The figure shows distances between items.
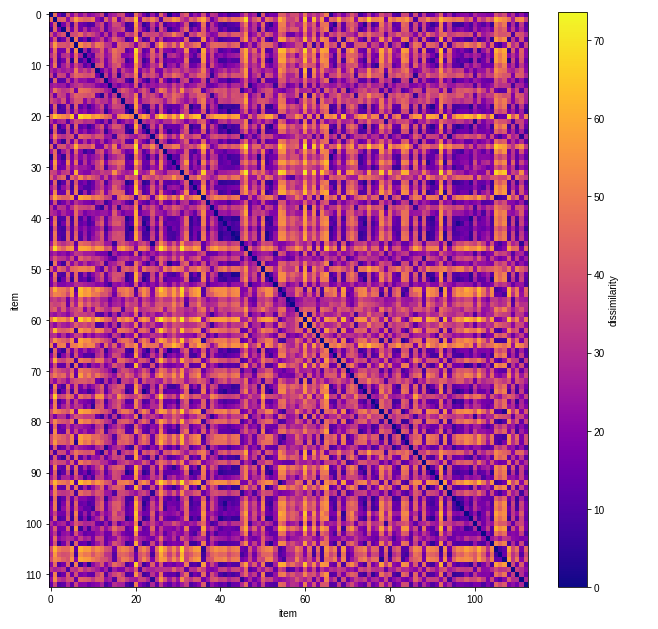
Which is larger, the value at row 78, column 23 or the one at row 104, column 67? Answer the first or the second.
the first
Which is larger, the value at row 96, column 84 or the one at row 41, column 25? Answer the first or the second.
the first
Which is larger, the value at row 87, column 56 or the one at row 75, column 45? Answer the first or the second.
the first
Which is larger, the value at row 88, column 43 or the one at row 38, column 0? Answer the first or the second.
the first
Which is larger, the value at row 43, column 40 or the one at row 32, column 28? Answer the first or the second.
the second
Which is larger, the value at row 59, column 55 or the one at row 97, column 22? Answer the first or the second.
the first
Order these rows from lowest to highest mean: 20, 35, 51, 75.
51, 35, 75, 20
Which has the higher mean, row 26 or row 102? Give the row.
26
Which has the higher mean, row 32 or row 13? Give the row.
32
